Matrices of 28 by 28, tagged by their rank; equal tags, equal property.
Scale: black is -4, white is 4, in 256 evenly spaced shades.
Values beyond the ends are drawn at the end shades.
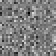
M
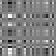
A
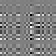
A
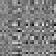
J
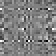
J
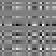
A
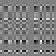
A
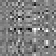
J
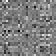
M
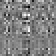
J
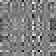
J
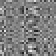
J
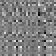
J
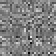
M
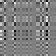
A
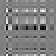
A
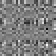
J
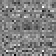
M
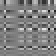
A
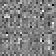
M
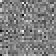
M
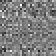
M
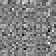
M
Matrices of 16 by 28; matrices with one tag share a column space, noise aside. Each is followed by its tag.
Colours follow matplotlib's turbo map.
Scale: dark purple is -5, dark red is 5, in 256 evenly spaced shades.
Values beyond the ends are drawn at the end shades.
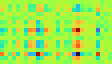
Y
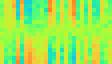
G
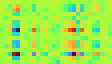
Y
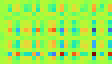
Y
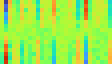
G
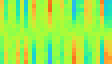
G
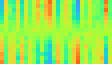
G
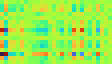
Y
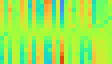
G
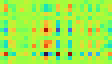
Y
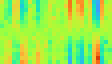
G
